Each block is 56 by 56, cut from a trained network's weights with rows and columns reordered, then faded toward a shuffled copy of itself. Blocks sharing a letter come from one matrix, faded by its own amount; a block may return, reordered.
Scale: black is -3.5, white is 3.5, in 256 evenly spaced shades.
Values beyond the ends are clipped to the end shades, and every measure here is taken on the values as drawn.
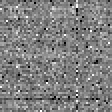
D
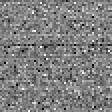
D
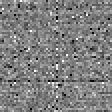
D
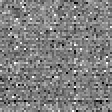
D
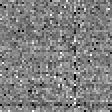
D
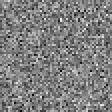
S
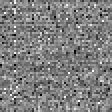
D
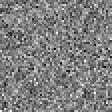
S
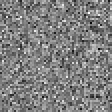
S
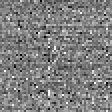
D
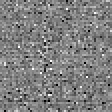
D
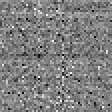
D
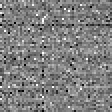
D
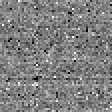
D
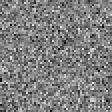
S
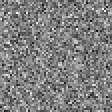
S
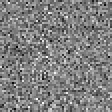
S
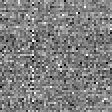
D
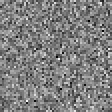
S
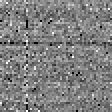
D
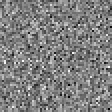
S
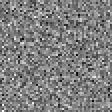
S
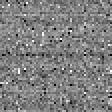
D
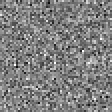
S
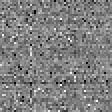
D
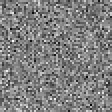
S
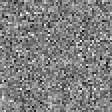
S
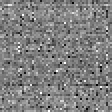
D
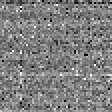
D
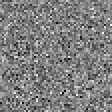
S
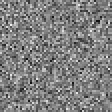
S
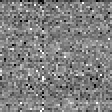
D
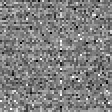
D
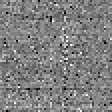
D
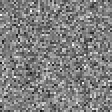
S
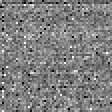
D
